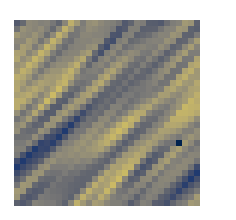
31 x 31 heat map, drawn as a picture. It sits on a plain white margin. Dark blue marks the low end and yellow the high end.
Lone odd cells: 1, lower than its neighbours. Average level on the scale: 50%. Ninth with the lowest average: bottom left. Grain: diagonal, up to the right. Odd rows or columns: none.
